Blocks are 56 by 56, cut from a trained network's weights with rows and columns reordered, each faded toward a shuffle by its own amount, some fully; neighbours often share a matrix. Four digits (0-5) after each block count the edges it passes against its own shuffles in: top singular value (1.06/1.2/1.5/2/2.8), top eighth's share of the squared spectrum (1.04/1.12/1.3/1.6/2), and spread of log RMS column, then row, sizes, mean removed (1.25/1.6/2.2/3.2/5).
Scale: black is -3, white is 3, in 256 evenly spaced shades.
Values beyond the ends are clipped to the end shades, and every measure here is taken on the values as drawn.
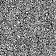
0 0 0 0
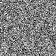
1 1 0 0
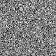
2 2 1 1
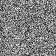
0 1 0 0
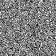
2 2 0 0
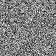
0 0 0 0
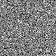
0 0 0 0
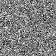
0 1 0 0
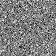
0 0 0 0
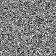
1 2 1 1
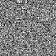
2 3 1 1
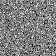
0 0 0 0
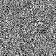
2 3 1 1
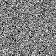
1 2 1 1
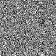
2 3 1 0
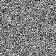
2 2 0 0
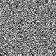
3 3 1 1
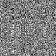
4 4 2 1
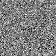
2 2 0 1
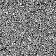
1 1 0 0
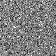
2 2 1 1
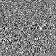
3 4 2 2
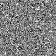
2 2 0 0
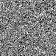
0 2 0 0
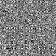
3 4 1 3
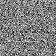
1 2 0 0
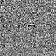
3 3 1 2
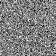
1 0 0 0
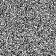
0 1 0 0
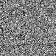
2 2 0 0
